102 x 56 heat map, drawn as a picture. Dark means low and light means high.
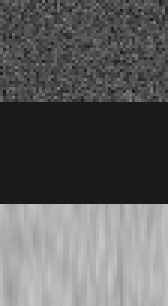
It is made of 3 by 1 panels. Panel 1,1: low, fine-grained. Panel 2,1: very low, flat. Panel 3,1: high, streaked downward, faint in contrast.
